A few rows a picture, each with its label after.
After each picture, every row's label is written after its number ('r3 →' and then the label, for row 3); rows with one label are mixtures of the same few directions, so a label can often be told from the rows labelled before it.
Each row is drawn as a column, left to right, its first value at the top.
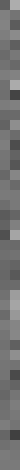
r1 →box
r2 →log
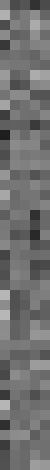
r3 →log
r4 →log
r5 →log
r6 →box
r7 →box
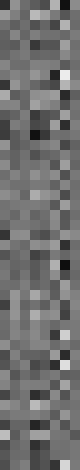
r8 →log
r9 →log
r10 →box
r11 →log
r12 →log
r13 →box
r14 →box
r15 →log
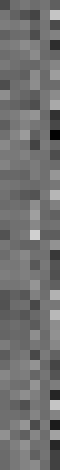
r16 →log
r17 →log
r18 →log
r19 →box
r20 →box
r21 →log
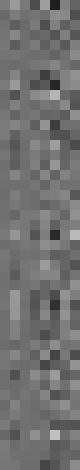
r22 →log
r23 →log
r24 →box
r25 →log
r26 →box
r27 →log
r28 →log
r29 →box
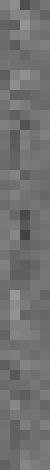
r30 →box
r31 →log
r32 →box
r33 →box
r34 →log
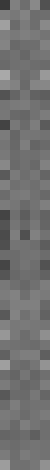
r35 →box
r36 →log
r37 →box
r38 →log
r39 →box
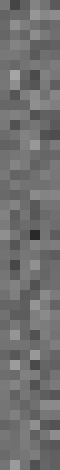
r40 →box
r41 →box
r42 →log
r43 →box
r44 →log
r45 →log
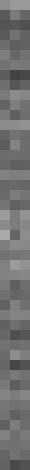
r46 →box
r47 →box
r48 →box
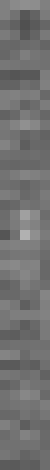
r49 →box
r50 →box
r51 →box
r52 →box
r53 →log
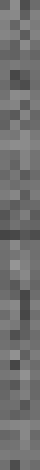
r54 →box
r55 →box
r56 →log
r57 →box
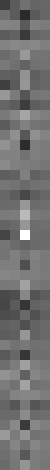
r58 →log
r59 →log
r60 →box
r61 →log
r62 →log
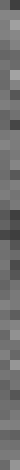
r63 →box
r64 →box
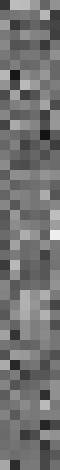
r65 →box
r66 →box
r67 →log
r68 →log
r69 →log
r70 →box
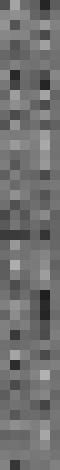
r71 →box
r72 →box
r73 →box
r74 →log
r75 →log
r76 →box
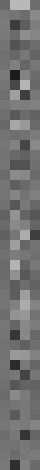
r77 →box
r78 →box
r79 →log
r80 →box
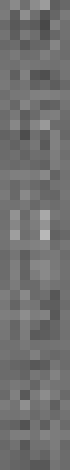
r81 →log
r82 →box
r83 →log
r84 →box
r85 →box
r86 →log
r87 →log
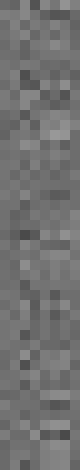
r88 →log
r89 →box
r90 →box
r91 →log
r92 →log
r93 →log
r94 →log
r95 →box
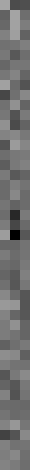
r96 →log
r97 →box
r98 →log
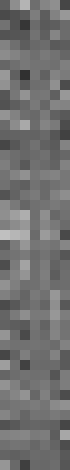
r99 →box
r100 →box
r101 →box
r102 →log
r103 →box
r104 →log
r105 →log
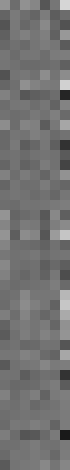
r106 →box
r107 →box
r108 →log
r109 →log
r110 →box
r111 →box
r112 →log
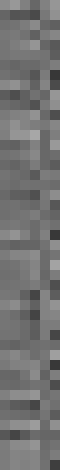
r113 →log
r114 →log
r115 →log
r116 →log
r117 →log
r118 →box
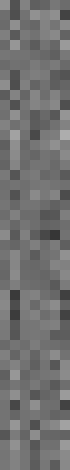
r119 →log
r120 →log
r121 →log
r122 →log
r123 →box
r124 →box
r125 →log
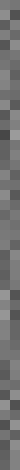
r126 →log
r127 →log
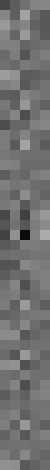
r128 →box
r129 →box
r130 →box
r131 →box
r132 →box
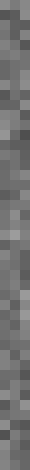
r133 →log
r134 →box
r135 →log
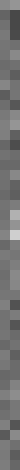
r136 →log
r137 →box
